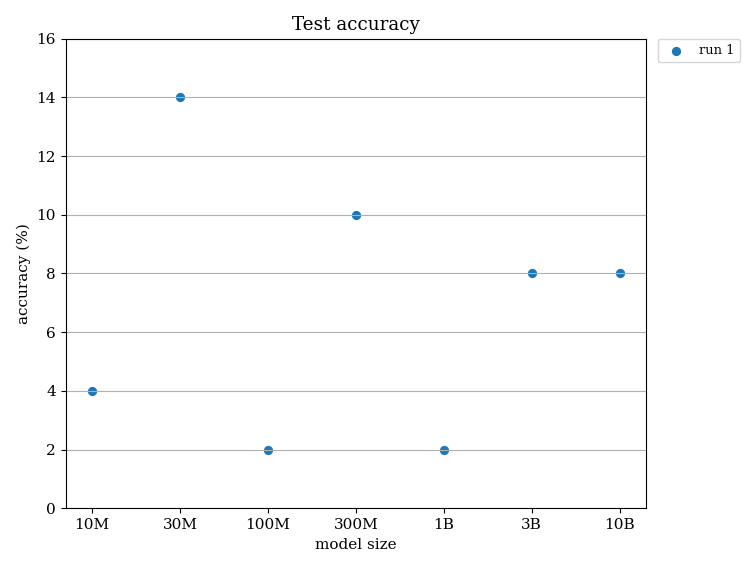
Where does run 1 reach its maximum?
30M
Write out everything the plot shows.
Title: Test accuracy
x-axis: model size, ticks 10M 30M 100M 300M 1B 3B 10B
y-axis: accuracy (%), ticks 0 2 4 6 8 10 12 14 16
Legend: run 1
Values:
run 1: 4 14 2 10 2 8 8
